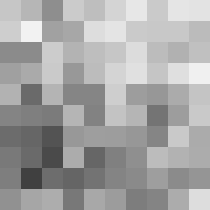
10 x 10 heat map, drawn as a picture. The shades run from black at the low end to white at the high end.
The halves do not mirror each other. The top right is the calmest part. Values rise toward the top right. The bottom left is the ninth with the lowest average.
